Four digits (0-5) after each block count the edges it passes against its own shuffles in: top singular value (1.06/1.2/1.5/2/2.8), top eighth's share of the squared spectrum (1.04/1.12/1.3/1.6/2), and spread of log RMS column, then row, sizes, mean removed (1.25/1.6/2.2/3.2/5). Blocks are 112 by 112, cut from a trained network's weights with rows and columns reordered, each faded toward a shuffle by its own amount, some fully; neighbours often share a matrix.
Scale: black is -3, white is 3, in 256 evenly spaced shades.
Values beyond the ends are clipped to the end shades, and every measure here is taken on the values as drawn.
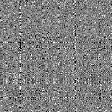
4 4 2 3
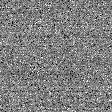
2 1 0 0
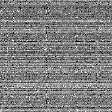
5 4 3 3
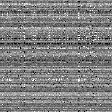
5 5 3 4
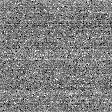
3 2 0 0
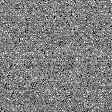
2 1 0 0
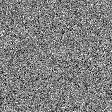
1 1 0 0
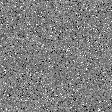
0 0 0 0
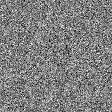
0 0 0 0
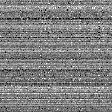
5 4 2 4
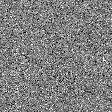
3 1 0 0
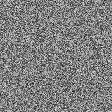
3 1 0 0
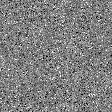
2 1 0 0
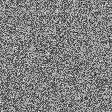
0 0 0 0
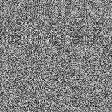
4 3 0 1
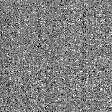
3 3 1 2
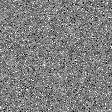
0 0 0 0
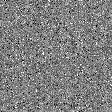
2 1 0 0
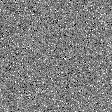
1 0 0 0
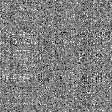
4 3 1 2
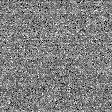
2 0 0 0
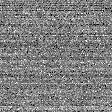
4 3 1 2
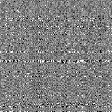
4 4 1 4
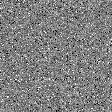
2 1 0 1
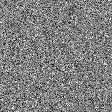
1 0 0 0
